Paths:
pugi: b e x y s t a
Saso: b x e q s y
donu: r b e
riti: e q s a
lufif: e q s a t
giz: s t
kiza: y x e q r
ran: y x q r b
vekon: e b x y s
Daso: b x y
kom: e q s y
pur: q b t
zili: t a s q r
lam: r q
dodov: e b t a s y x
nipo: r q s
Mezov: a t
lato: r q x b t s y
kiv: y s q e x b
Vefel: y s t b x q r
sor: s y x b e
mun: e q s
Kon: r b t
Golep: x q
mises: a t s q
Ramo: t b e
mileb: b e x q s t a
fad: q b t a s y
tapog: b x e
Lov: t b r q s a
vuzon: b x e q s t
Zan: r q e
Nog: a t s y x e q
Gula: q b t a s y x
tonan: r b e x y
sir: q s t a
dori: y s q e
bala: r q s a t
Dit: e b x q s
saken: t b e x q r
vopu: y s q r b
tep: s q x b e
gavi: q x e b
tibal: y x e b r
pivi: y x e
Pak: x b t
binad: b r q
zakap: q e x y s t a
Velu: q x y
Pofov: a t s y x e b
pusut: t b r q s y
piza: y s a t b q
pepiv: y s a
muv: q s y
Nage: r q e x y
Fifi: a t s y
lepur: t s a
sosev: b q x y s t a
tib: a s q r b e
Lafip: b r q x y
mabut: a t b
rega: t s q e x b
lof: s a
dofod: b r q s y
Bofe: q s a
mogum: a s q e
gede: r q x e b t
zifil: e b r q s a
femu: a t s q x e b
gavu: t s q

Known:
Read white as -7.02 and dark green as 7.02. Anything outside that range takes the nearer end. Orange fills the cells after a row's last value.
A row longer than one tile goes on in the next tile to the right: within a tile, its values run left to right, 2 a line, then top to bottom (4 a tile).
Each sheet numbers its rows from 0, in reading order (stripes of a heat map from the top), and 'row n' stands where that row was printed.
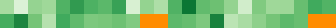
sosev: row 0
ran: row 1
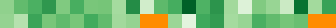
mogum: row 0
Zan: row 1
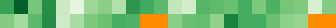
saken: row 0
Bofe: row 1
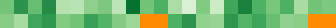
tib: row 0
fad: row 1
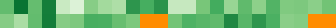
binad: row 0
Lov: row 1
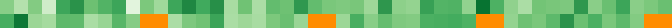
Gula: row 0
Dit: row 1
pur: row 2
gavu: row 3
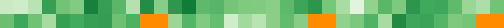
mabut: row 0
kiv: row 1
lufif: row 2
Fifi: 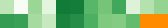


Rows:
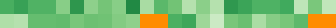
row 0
mun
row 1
dodov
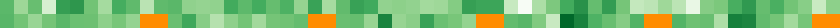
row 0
muv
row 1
Pofov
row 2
vopu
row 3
lepur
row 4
lof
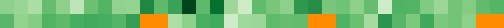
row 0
Kon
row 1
gavi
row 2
pusut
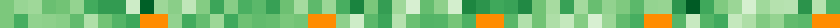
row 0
Pak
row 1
mileb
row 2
donu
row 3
pivi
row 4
kiza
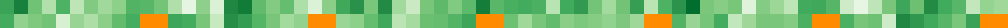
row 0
tonan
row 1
pepiv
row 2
gede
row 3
kom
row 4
tibal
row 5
Mezov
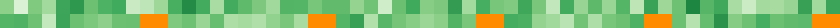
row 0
zakap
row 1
Saso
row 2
lato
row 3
Daso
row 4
lam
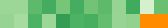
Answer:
riti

